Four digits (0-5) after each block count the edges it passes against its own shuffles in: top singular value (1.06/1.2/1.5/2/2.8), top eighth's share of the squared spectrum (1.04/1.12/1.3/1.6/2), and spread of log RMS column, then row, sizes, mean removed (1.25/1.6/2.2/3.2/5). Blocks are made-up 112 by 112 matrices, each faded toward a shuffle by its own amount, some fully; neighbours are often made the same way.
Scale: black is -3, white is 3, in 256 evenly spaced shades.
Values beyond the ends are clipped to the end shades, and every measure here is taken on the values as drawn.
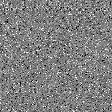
3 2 0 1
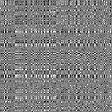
5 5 4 4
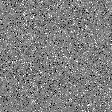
2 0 0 0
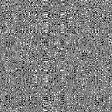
5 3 2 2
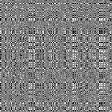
5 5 4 4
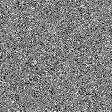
3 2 0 0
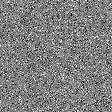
2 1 0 0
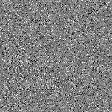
4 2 1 1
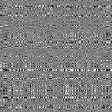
5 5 3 4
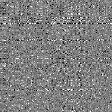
4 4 2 3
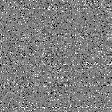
4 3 1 2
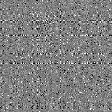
4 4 2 3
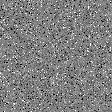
2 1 0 0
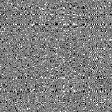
4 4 2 3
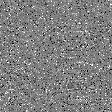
3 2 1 1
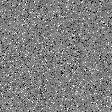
2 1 0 0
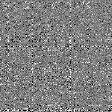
3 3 3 3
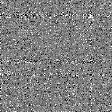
2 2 3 3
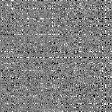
3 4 3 4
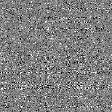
3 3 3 3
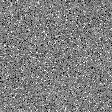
1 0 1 0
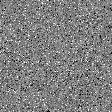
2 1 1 1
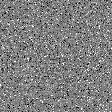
3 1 0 0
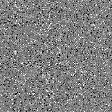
4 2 1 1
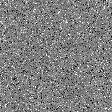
2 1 0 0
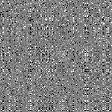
5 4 3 2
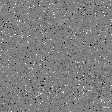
1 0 0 0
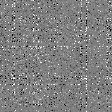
2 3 3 3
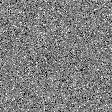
0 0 0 0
